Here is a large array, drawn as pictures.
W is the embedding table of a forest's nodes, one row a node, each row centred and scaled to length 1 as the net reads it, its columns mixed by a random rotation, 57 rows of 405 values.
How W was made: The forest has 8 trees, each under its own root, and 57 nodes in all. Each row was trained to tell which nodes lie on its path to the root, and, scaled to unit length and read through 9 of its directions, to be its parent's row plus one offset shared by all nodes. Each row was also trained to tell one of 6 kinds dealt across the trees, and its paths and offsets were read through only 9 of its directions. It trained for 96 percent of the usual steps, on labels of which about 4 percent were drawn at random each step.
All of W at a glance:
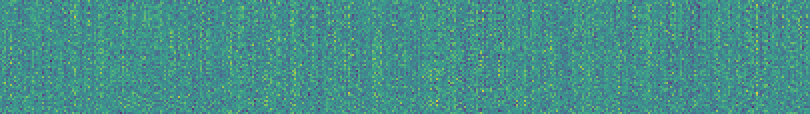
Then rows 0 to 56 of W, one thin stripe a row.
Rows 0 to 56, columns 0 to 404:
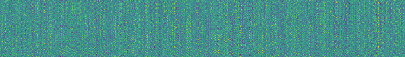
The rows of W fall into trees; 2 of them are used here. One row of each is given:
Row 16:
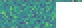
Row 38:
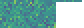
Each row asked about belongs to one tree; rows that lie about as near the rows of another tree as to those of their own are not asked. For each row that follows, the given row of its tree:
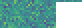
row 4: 38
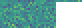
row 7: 16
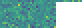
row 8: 16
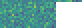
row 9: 16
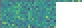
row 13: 16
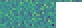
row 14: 38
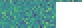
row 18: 16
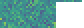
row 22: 38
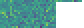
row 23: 16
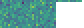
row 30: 16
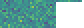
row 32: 38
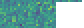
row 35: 16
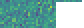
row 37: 16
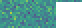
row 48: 38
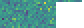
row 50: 38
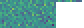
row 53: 38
